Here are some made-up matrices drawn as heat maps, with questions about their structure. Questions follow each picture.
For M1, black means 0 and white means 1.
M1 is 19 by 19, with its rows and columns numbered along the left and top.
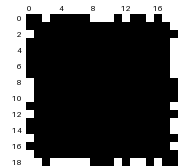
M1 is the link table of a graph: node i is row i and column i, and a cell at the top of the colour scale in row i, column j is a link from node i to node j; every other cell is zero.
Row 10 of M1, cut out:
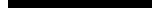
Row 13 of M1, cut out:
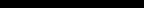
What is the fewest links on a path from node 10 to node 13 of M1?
3
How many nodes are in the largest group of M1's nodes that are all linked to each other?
2
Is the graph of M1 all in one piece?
yes
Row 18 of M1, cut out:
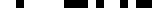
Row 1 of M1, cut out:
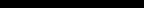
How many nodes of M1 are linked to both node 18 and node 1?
0
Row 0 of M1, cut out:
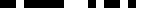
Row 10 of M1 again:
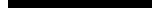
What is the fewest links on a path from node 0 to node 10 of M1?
1
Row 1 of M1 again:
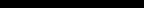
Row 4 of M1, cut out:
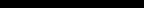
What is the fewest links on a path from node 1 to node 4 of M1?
2
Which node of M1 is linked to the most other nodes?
node 18
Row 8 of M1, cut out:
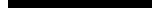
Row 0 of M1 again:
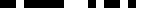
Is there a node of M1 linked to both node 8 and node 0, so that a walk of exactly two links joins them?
no
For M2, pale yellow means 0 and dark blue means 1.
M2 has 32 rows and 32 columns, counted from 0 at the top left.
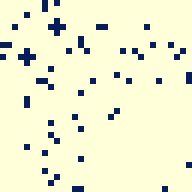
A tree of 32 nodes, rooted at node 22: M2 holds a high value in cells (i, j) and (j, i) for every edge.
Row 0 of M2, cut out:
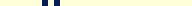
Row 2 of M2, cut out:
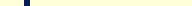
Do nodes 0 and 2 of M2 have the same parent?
no
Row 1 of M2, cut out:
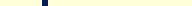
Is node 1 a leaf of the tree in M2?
yes
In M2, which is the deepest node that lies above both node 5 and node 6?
9
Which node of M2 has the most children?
4
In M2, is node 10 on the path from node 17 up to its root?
no
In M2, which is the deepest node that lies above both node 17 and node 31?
4
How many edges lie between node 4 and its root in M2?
2
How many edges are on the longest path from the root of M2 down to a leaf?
10
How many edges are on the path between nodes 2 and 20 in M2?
3
